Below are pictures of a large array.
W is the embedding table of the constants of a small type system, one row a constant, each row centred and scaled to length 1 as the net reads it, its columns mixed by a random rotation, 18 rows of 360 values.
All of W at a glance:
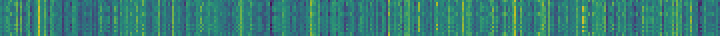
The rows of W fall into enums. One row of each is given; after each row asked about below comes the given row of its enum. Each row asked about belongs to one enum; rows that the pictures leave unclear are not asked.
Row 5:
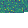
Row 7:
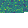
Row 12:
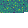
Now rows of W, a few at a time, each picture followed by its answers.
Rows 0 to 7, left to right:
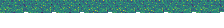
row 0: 7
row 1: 12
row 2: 12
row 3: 5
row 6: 7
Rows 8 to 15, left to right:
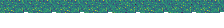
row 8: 5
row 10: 5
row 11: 5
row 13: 5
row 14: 12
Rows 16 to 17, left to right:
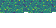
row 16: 7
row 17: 7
